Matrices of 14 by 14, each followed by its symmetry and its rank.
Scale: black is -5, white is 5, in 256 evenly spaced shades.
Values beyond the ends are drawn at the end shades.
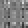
neither, rank two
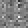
neither, rank three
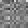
neither, rank two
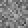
symmetric, full rank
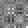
symmetric, rank two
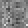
neither, rank three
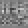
neither, rank three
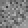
symmetric, full rank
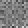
neither, rank three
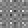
symmetric, rank two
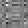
neither, rank two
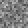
symmetric, full rank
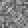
symmetric, full rank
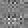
neither, rank two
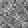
symmetric, full rank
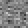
neither, rank three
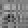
neither, rank two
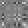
symmetric, rank two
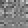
neither, rank three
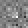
symmetric, rank two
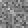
symmetric, full rank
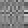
neither, rank two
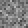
symmetric, full rank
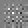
symmetric, rank two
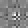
symmetric, rank two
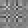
symmetric, rank two
